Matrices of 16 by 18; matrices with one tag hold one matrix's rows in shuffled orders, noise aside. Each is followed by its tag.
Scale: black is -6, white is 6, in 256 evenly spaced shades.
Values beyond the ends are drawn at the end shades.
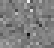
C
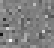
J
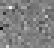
J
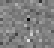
C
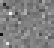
J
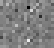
C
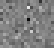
C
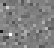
J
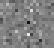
C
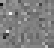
J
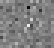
C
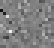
J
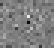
C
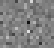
C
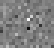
C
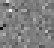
J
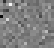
J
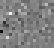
J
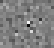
C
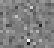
C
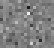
C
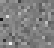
J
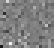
J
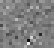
C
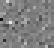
J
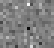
C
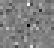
C
